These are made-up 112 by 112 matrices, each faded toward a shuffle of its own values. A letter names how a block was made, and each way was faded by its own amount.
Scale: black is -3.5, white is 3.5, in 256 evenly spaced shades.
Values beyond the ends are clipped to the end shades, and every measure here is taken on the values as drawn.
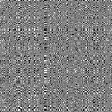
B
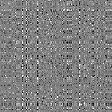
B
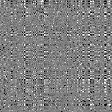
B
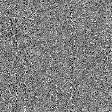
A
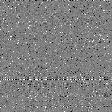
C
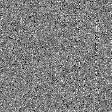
A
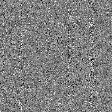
A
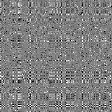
B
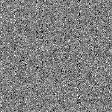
A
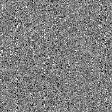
A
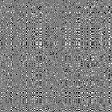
B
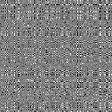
B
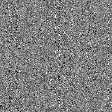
A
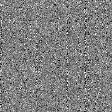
A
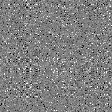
C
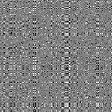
B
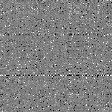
C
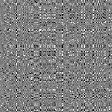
B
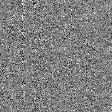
A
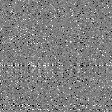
C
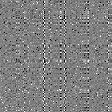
B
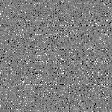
C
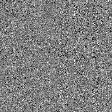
A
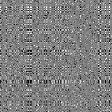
B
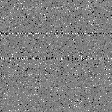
C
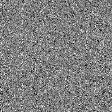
A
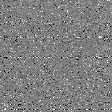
C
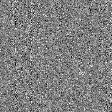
A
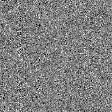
A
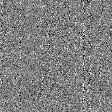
A
